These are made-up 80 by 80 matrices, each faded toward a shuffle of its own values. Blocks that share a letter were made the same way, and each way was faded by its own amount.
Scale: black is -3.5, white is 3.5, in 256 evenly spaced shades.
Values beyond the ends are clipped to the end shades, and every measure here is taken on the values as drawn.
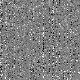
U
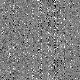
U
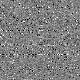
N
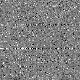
N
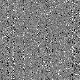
U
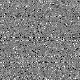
N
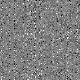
U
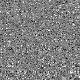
N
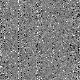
U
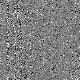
U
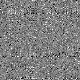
N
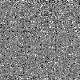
N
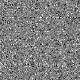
N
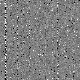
U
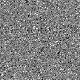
N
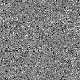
N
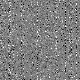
U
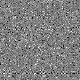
N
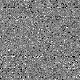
N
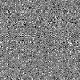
N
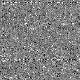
N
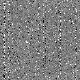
U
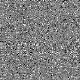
N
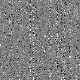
U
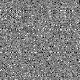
N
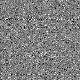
N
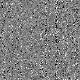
U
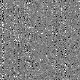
U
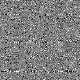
N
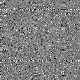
N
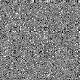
N
